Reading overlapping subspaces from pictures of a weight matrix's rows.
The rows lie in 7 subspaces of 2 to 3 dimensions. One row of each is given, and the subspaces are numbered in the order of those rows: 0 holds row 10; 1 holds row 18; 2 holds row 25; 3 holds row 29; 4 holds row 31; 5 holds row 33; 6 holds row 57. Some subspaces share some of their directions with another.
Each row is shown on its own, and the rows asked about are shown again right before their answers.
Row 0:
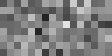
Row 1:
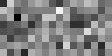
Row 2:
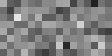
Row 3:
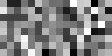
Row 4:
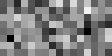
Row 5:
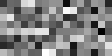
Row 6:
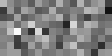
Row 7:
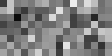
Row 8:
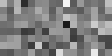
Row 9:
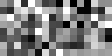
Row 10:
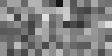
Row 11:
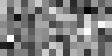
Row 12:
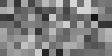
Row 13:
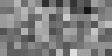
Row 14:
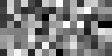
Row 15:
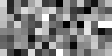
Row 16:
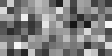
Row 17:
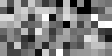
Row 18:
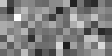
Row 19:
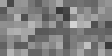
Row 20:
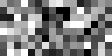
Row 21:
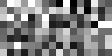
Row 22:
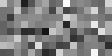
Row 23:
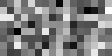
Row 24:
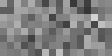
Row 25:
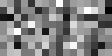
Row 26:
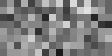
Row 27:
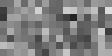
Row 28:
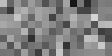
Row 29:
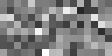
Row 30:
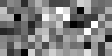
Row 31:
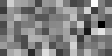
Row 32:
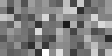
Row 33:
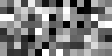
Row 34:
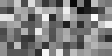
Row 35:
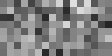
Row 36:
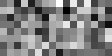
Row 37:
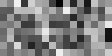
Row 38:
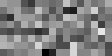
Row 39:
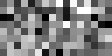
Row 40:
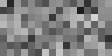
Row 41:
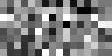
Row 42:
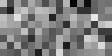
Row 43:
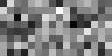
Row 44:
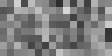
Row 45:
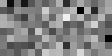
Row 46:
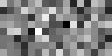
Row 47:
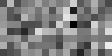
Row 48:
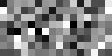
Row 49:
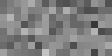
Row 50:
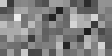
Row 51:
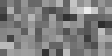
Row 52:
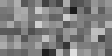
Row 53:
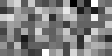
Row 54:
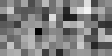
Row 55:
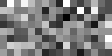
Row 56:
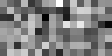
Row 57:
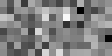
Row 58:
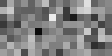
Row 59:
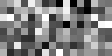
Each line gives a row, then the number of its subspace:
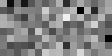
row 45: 6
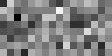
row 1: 1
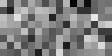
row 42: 1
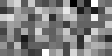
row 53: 4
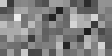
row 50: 1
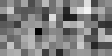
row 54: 0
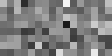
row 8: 3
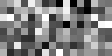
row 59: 6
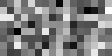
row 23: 2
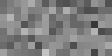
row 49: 3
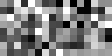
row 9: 5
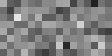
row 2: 1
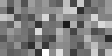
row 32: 3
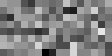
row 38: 3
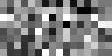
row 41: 5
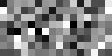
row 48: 2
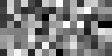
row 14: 4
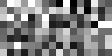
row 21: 6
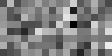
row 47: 0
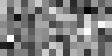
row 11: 5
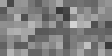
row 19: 0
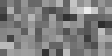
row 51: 5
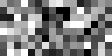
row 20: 6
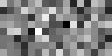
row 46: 2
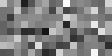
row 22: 3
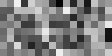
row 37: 5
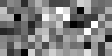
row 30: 6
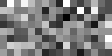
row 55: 6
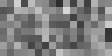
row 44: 5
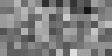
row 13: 3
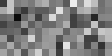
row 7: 1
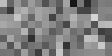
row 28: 1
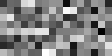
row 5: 3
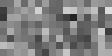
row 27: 5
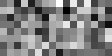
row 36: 5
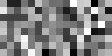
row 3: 4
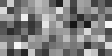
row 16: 1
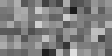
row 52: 3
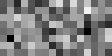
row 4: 5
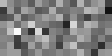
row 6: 2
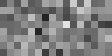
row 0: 2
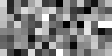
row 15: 4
